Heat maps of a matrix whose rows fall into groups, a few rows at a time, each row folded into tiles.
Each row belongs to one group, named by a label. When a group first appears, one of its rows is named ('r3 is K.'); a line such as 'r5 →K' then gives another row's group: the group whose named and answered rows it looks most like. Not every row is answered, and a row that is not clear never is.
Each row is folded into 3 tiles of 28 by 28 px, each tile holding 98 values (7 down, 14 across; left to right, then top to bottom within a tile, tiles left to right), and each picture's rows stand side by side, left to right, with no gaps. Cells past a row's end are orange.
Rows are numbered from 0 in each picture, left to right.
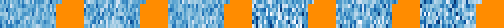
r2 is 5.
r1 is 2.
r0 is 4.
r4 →5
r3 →5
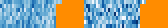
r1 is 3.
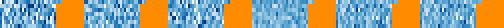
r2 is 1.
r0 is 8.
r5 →8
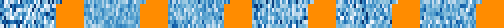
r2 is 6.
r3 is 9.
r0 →6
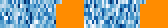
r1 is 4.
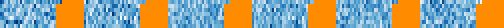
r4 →6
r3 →8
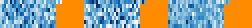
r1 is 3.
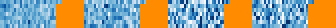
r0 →9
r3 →1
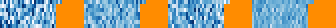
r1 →5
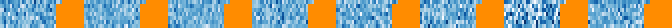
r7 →3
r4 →2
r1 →9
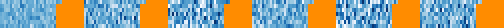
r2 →2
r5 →8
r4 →4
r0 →2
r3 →4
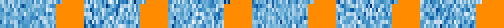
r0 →2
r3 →9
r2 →6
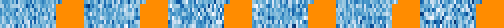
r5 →6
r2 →3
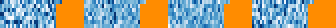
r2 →4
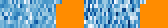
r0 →1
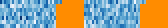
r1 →4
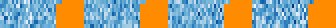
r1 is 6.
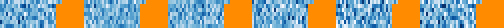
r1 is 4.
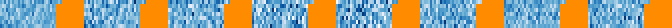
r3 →8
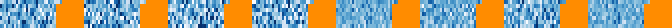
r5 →3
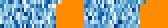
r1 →1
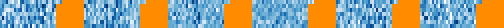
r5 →1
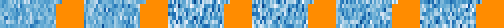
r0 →1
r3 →4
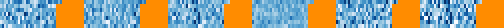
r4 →3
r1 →5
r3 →3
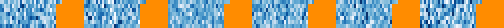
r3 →9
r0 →2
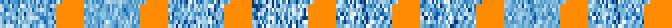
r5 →1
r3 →9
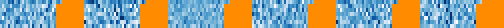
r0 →3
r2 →3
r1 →3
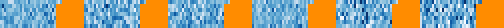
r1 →2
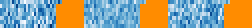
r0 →5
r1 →4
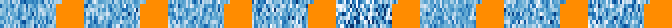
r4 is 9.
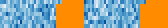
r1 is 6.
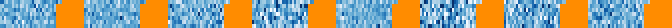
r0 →5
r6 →8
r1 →2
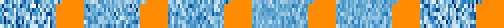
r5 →5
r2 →2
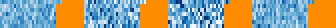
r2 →3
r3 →6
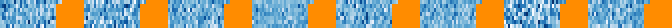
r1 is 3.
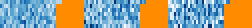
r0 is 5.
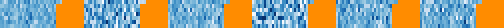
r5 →8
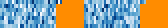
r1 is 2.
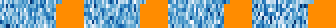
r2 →5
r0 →6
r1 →4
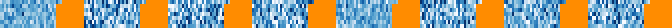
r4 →4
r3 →5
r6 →5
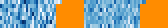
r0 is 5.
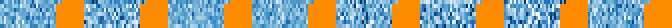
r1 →3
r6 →6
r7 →8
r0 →5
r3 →1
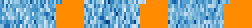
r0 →6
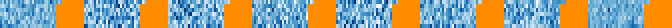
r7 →8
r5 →2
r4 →3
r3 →8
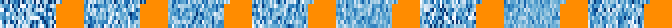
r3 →4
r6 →9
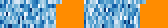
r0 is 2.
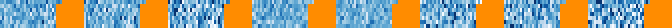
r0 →3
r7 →3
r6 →6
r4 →1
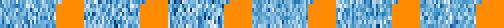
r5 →1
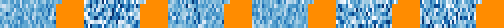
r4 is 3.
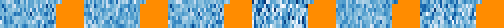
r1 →4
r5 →9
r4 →5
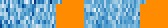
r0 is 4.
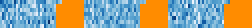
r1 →4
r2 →1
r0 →9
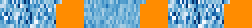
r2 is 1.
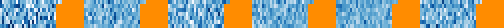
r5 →6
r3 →4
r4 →9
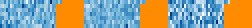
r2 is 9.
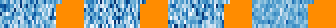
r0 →9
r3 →6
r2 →6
